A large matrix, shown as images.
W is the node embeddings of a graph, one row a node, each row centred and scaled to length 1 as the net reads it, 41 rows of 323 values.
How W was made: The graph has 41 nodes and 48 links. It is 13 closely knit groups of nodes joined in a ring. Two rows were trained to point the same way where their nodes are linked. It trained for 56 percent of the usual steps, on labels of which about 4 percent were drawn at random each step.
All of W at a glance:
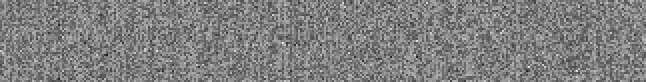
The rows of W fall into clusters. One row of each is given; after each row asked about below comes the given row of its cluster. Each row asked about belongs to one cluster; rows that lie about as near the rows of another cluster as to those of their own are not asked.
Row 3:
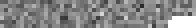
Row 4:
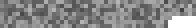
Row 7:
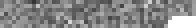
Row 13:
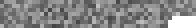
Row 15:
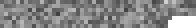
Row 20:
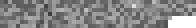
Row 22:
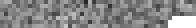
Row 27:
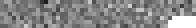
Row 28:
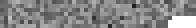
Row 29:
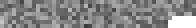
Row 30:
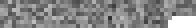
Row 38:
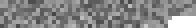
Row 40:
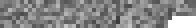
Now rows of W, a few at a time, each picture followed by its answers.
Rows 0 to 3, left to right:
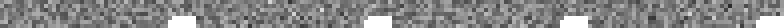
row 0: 27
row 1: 30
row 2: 20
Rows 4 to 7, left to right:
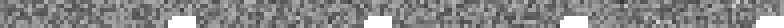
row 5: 13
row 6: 22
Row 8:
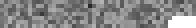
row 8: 4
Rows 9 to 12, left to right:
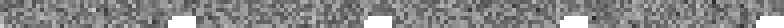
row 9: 29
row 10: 30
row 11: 38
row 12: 29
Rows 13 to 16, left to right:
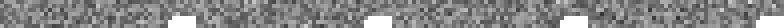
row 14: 7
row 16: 40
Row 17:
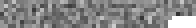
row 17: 15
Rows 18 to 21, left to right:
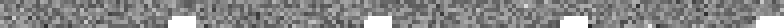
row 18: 15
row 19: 15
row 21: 27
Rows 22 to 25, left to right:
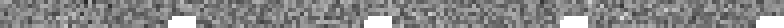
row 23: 3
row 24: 30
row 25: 22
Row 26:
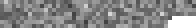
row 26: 40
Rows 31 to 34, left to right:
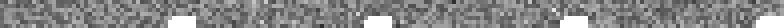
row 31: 20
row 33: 28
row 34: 7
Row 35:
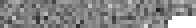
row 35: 3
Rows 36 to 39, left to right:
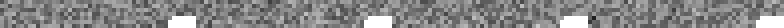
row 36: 28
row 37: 4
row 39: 13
